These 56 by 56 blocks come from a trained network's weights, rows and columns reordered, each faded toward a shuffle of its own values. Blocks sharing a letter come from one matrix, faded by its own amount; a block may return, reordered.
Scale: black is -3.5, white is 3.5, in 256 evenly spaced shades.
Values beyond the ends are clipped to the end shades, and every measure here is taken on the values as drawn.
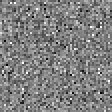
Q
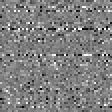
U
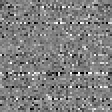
U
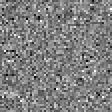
Q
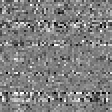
U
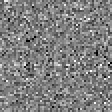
Q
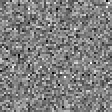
Q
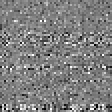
U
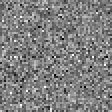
Q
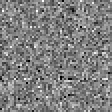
Q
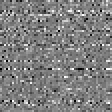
U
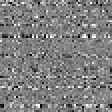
U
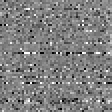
U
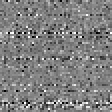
U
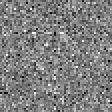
Q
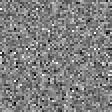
Q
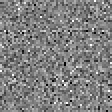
Q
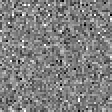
Q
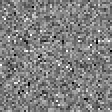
Q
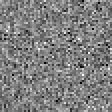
Q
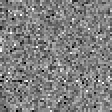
Q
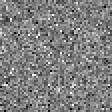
Q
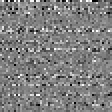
U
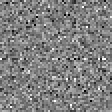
Q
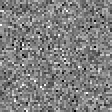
Q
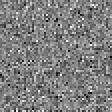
Q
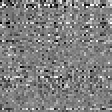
U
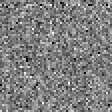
Q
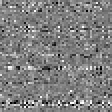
U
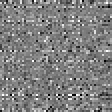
U
